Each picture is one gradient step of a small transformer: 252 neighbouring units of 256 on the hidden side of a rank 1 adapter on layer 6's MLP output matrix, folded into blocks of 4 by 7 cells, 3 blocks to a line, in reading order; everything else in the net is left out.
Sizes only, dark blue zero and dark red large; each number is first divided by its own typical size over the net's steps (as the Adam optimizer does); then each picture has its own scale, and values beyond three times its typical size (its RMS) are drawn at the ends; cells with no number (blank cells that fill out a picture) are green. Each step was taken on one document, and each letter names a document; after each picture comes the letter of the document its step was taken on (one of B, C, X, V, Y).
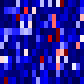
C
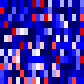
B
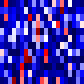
B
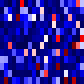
C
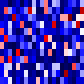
B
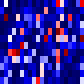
C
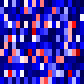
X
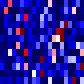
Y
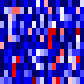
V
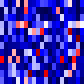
X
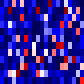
Y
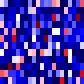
X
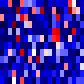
Y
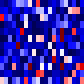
Y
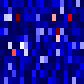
C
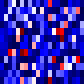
Y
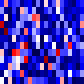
X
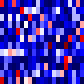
V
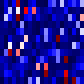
C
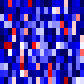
X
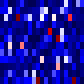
C
